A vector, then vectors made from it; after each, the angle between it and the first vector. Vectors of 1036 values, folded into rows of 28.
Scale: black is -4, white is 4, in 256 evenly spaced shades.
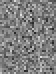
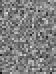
partly opposed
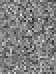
nearly parallel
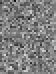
partly opposed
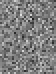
nearly parallel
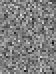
nearly parallel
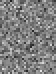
partly aligned
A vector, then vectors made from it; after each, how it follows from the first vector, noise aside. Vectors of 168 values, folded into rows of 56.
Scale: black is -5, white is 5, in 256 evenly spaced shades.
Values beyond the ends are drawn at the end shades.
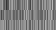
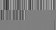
partly zeroed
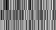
scaled up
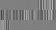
partly zeroed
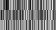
scaled up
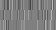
partly zeroed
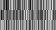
scaled up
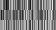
scaled up
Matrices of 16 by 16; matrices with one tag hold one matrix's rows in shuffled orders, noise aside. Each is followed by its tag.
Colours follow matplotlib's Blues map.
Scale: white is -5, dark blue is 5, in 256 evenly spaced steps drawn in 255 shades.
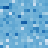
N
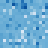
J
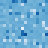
J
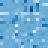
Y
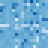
Y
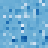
J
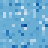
J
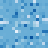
Y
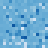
J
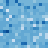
N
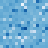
J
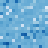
N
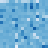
Y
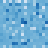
J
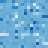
Y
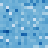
N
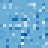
J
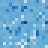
J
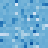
Y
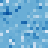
N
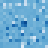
J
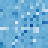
Y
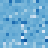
J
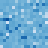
N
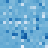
J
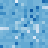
Y
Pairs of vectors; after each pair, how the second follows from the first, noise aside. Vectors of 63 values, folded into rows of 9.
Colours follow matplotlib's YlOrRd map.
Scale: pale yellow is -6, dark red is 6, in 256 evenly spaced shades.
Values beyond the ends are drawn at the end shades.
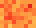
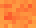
shrunk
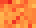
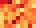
scaled up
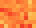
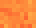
shrunk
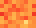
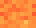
shrunk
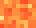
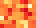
scaled up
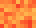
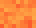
shrunk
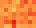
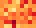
scaled up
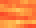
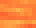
shrunk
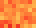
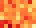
scaled up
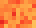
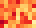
scaled up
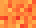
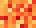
scaled up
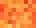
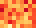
scaled up
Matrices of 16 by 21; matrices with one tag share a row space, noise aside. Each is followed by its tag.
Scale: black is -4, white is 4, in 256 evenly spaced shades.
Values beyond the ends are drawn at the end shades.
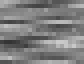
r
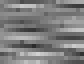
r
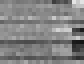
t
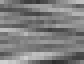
r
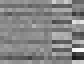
t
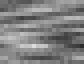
r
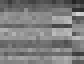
t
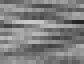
r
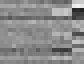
t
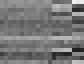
t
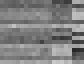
t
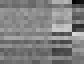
t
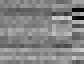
t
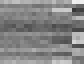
t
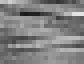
r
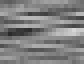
r
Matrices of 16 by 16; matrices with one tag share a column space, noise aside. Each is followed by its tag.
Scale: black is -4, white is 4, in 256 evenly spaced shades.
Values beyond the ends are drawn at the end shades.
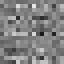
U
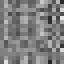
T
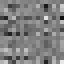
U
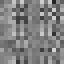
T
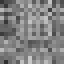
T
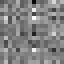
T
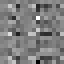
U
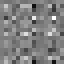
U
